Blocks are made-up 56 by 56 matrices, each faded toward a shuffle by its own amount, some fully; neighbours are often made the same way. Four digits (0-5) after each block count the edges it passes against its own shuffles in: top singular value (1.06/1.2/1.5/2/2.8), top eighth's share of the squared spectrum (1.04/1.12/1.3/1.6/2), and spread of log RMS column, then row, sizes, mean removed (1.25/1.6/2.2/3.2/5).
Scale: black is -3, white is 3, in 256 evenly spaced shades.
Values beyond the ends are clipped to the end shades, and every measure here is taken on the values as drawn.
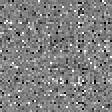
3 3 1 2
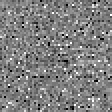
2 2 0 1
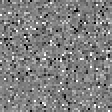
2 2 0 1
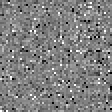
2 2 0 1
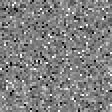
1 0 0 0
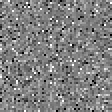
2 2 1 0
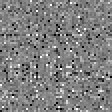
3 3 1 1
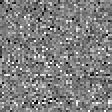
2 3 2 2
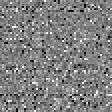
3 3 0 1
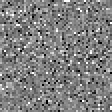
2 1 0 0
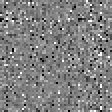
1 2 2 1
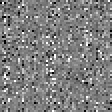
1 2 3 2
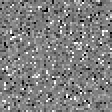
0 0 0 0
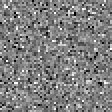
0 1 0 1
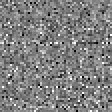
1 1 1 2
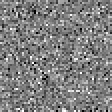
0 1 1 2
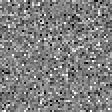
1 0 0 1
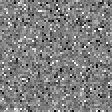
0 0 0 0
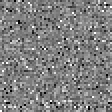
1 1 0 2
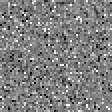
0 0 0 0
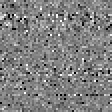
1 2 0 3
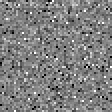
0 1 0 1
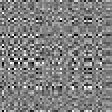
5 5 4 4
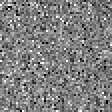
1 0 0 0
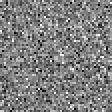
0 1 0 0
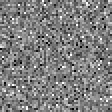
0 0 0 0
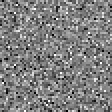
0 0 0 0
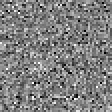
1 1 0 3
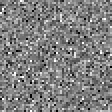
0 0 0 1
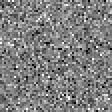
0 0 0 1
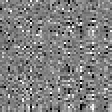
4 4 3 2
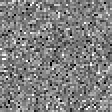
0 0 0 0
